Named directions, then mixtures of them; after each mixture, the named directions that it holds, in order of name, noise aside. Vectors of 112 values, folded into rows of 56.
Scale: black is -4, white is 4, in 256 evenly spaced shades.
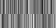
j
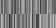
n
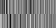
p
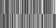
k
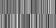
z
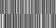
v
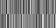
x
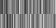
k, n, p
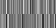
x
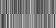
j, x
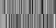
k, x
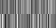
v, z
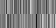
n, x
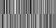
n, p, v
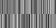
z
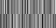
k, p, x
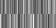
j, z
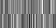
j, k, z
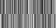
j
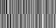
p, x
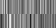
n, p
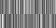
v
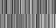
n, x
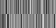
k, x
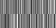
k, x, z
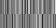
k, x
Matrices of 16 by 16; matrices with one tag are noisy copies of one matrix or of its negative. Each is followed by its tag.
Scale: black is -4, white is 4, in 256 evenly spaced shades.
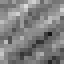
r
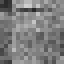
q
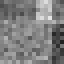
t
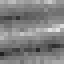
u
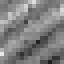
r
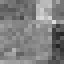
t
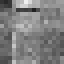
q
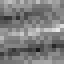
u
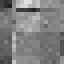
q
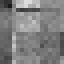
q
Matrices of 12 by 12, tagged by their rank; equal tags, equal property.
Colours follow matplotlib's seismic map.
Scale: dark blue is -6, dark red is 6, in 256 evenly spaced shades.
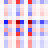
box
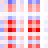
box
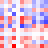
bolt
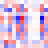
bolt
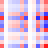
box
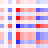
box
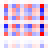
box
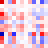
bolt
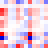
bolt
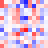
bolt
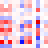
bolt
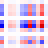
box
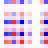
box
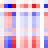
box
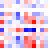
bolt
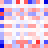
bolt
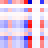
box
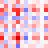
bolt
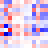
bolt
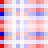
box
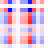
box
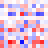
bolt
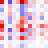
bolt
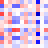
bolt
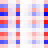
box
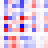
bolt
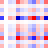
box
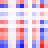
box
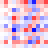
bolt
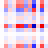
box
